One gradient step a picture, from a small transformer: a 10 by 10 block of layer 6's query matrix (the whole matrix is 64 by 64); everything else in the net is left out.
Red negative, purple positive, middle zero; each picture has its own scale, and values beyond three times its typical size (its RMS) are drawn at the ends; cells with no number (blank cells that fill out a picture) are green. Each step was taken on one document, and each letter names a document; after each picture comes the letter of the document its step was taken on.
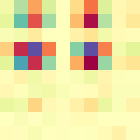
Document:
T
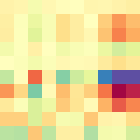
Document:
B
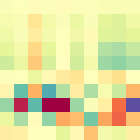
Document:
B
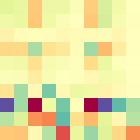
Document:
T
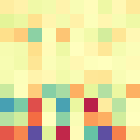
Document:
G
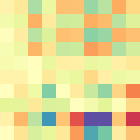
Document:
G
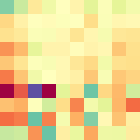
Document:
B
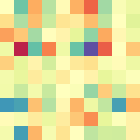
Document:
T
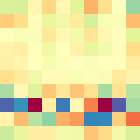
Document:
G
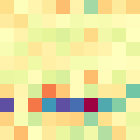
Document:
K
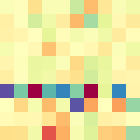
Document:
K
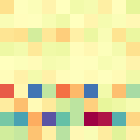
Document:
K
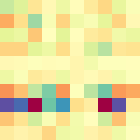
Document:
G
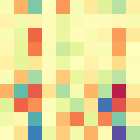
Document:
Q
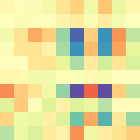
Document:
Q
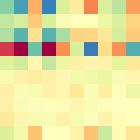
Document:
T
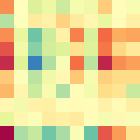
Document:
B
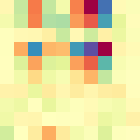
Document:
T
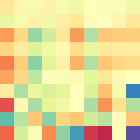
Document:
B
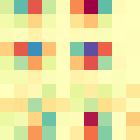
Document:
T
